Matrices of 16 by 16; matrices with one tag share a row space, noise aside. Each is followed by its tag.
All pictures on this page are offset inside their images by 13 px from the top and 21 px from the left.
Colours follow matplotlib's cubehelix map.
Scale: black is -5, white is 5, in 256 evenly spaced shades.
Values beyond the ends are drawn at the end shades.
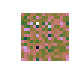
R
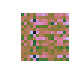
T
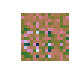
R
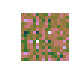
R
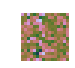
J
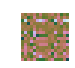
T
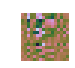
J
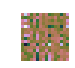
R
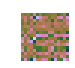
T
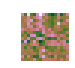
J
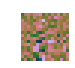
J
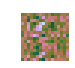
J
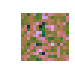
J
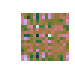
R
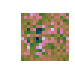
J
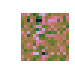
J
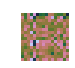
T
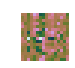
J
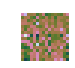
R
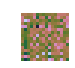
R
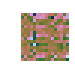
T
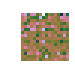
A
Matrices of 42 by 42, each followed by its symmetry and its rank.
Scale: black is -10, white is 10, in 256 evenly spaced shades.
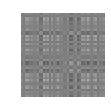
symmetric, rank one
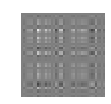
symmetric, rank one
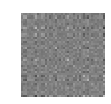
symmetric, rank three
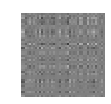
neither, rank two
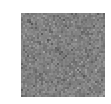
symmetric, full rank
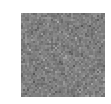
symmetric, full rank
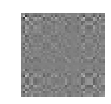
symmetric, rank three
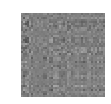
neither, rank five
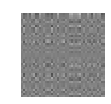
neither, rank two
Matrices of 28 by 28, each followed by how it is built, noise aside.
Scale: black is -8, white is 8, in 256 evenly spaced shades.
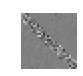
banded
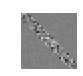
banded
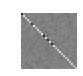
diagonal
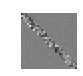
banded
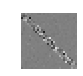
banded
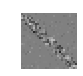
banded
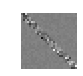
banded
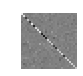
diagonal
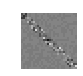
banded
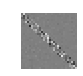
banded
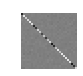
diagonal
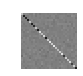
diagonal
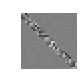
banded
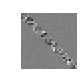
banded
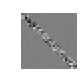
banded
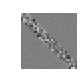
banded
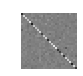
diagonal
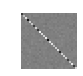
diagonal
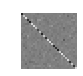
diagonal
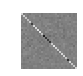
diagonal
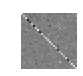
diagonal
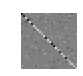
diagonal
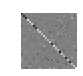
diagonal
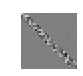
banded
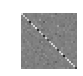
diagonal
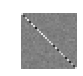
diagonal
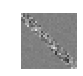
banded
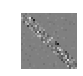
banded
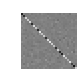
diagonal
